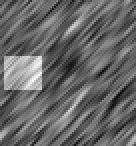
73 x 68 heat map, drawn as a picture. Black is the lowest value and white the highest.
The ninth with the lowest average is the centre. The middle left is the ninth with the highest average. The grain runs diagonally up to the right. An odd patch, higher than its surroundings, sits in the middle left.
